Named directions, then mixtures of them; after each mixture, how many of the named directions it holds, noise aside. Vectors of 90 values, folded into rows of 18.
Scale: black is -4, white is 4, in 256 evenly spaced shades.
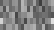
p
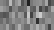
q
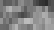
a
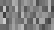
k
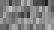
two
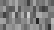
three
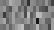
two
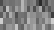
two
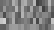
two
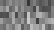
three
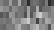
two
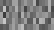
one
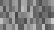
one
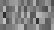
two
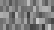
two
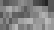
one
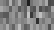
one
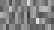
two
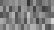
two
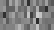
two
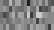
one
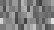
one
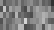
three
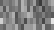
one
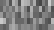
three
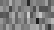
two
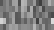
two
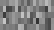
three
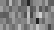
one
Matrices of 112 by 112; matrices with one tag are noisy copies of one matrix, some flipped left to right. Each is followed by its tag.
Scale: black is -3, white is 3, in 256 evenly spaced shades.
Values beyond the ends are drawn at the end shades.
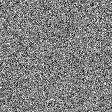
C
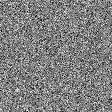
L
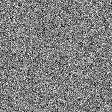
C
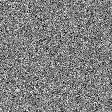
L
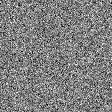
C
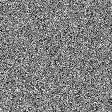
L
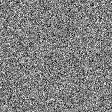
C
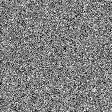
L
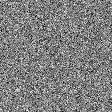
L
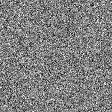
C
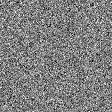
C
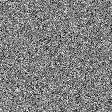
L
